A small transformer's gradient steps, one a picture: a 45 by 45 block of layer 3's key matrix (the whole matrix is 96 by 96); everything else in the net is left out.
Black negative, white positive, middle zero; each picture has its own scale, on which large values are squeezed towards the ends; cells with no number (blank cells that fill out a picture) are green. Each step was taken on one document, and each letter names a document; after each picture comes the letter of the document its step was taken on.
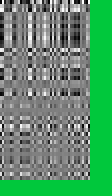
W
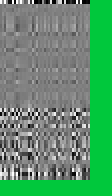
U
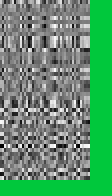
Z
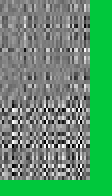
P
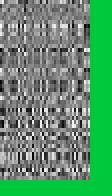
U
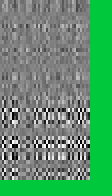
P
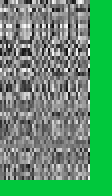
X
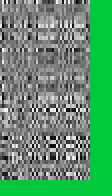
P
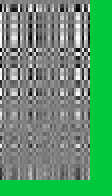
W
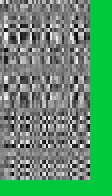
P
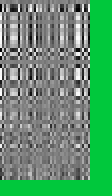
W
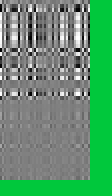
W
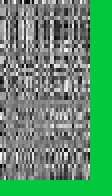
X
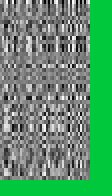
P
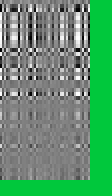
W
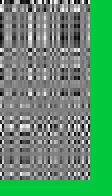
W
